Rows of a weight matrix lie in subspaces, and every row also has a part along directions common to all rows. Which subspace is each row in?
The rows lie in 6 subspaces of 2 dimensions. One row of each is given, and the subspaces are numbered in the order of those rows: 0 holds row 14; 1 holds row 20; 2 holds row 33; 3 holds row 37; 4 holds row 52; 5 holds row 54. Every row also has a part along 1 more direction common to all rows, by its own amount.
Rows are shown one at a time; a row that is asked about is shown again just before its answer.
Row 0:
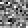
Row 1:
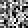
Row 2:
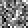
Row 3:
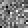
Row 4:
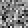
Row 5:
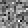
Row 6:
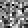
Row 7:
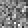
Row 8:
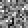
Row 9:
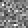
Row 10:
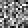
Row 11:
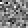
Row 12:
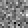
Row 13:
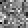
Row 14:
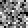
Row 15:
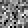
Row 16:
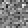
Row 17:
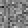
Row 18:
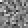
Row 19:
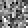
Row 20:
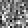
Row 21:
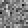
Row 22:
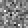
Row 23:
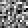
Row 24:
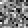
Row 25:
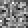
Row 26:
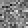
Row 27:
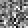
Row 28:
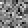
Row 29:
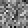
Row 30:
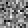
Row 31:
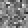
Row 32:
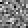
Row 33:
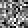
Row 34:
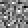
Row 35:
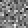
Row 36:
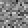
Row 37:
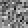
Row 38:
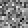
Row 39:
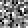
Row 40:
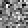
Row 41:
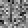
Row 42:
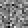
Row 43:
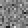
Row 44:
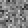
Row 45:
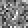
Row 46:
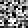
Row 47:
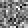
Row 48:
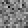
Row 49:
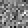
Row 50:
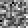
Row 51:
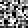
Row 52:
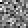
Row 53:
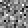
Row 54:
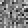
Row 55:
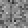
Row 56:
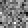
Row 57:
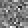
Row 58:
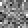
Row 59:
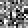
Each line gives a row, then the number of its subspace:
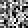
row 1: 2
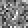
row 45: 1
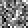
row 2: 1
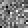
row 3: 5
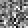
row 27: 2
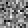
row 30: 4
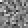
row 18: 4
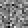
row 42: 3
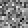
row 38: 3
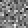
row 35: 4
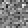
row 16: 5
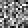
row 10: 2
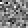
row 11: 4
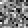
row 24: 0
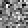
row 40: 5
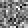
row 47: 2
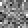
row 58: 0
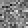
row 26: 5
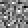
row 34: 3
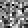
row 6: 3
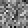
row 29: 1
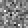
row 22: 4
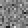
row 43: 3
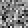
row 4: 1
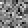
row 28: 2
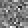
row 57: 2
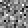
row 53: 4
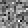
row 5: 3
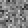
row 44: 1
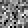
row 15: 1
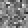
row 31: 5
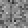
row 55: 1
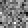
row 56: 0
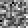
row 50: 0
